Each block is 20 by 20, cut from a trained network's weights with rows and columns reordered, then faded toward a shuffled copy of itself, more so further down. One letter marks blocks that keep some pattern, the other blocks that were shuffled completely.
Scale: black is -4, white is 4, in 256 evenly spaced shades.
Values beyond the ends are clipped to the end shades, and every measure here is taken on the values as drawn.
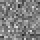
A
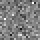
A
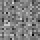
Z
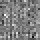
Z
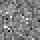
A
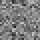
Z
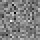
Z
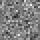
A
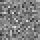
A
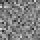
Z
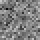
A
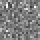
Z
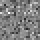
A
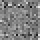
Z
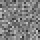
A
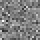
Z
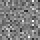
Z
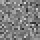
A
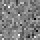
A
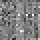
Z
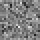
A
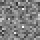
Z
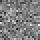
Z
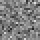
A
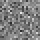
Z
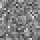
A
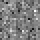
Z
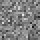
A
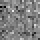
Z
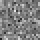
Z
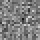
Z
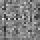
Z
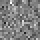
A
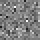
A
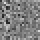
Z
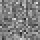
Z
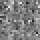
Z
